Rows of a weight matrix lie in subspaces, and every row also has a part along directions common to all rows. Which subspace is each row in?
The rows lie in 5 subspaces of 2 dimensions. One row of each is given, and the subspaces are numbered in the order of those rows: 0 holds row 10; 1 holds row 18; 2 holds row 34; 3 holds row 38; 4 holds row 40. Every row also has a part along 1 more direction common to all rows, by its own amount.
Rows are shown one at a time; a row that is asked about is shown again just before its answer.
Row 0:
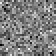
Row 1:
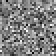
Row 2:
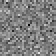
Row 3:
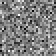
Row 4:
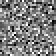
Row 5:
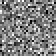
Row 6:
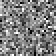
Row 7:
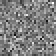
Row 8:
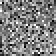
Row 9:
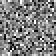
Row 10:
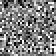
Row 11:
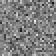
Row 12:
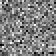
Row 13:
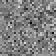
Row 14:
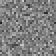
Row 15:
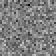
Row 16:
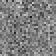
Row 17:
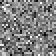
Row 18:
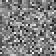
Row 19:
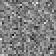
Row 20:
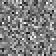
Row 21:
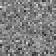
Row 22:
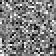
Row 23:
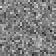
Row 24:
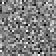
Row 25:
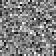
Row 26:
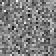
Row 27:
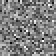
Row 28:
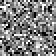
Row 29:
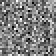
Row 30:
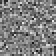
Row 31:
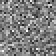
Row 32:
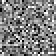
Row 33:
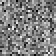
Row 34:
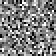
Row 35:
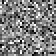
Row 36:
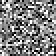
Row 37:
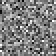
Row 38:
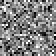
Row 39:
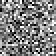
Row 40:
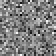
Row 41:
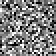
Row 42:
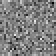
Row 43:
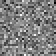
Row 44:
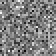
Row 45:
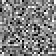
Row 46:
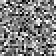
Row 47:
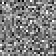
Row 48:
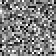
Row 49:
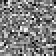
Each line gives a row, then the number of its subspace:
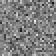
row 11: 0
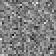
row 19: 2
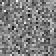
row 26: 2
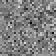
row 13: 1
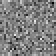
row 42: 0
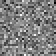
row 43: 4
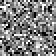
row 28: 3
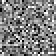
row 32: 4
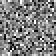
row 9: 0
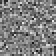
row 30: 4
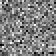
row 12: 3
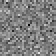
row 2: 3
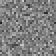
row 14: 0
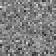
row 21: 3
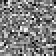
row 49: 4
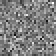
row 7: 0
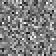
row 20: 2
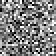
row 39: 1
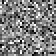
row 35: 3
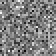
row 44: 1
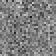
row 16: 1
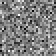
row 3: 1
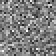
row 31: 4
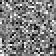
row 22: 2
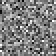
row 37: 1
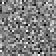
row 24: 2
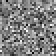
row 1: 1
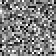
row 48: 1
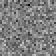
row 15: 0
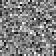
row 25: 4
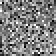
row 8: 2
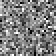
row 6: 4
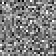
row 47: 1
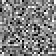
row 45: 4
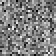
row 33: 2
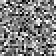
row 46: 4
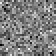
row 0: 3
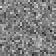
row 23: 3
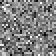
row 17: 3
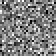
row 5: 1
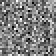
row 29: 2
